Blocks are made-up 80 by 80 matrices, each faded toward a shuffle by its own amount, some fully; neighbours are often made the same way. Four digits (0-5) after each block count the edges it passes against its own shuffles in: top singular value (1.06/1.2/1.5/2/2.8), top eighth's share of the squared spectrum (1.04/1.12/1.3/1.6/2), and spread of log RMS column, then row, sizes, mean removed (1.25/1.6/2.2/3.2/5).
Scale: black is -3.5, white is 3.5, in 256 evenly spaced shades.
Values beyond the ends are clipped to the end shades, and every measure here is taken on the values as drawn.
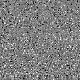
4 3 1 1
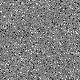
1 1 0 0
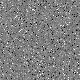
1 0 0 0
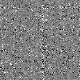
2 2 2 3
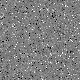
0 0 0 0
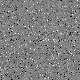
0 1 0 1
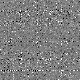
2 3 1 3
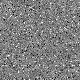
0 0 0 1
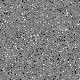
0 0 0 0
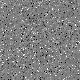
1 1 0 0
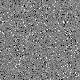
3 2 1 0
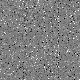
2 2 1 0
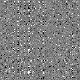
4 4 3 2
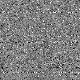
1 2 0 2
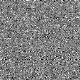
1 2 0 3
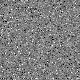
0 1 0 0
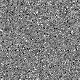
0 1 0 1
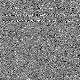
2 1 0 2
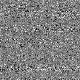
1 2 0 3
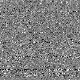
2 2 0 3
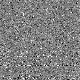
2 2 0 2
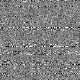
2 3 0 4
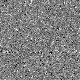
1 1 0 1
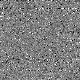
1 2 0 2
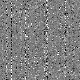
2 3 3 0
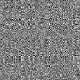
4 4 3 3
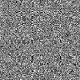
4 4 2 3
